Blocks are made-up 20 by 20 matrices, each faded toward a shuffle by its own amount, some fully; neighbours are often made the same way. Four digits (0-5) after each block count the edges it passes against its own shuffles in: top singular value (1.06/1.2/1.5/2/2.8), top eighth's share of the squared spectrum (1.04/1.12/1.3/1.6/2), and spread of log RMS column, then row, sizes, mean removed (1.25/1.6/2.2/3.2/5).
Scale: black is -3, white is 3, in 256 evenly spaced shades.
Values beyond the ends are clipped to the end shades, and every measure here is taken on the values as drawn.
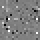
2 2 0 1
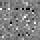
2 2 1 0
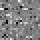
2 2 1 2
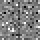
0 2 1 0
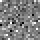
0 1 0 1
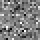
0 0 0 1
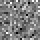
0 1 0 0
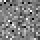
0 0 0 0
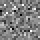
1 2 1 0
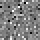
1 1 0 0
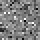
0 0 0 0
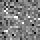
1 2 1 0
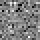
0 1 0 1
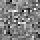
1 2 0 2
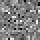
0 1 0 0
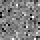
0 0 0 0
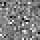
0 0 0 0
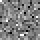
0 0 0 0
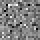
1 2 0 1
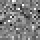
0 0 0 1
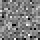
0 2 0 1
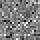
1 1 0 1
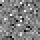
0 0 0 0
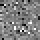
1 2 0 1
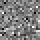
0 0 0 1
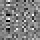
3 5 3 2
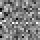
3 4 1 1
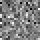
2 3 1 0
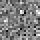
3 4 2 1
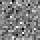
1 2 1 0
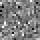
0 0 0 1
